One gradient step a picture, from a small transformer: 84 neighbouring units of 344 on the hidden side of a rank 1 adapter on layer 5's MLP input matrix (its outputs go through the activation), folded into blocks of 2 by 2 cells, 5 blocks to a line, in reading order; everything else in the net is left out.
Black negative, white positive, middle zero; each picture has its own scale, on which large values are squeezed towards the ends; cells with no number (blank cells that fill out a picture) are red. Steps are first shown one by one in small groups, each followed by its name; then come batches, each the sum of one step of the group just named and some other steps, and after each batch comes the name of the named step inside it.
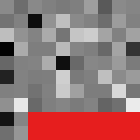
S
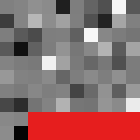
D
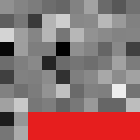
S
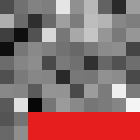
S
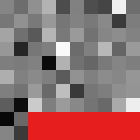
D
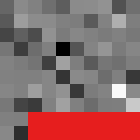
D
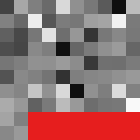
S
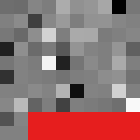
S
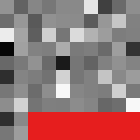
S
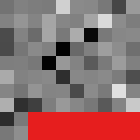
S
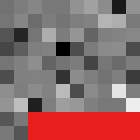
S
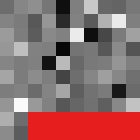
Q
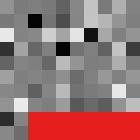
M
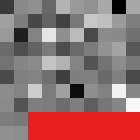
M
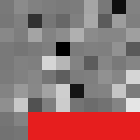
M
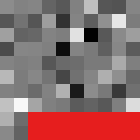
Q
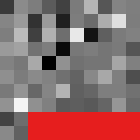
Q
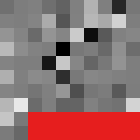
Q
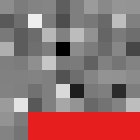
Q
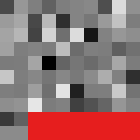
Q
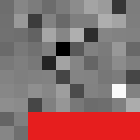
M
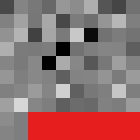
Q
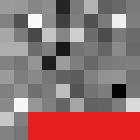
Q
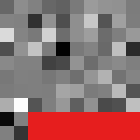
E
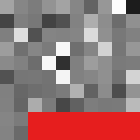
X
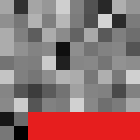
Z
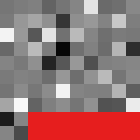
E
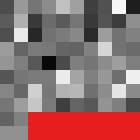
X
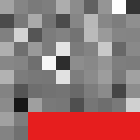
X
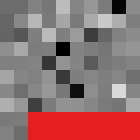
Z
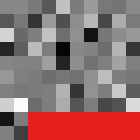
E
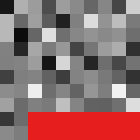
E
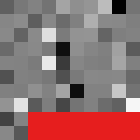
E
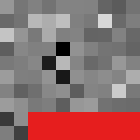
Z
